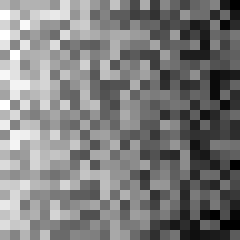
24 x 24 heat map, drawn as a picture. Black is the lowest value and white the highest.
Stripes: none. Slope: up to the left. Grain: fine. Average level on the scale: 50%. Odd rows or columns: none.
